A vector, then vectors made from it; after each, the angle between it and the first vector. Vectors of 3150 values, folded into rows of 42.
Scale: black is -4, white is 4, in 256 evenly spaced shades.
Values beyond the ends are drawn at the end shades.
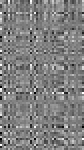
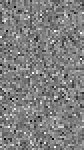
partly opposed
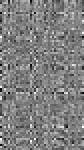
nearly opposite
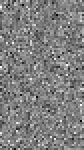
partly opposed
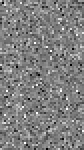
orthogonal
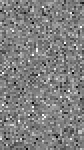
orthogonal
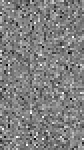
partly aligned
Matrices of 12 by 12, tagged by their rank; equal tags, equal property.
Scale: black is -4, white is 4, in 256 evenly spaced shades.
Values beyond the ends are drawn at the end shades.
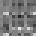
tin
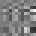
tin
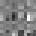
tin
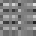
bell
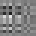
bell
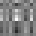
bell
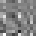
tin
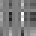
bell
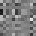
tin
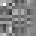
tin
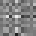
tin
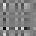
bell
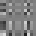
bell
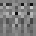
tin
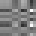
bell
